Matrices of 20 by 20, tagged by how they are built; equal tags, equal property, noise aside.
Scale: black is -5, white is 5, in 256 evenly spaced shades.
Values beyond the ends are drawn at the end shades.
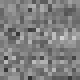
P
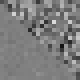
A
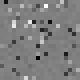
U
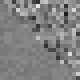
A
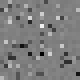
U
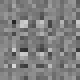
P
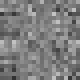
P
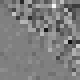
A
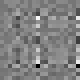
P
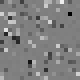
U
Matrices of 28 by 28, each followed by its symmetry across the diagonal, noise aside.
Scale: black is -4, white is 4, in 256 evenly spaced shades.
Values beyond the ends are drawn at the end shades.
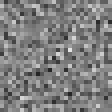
antisymmetric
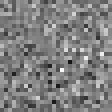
antisymmetric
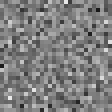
antisymmetric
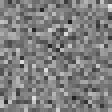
neither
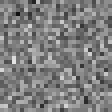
neither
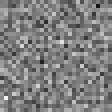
antisymmetric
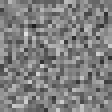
antisymmetric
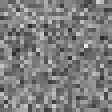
neither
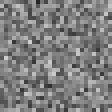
neither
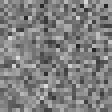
neither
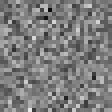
neither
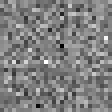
antisymmetric
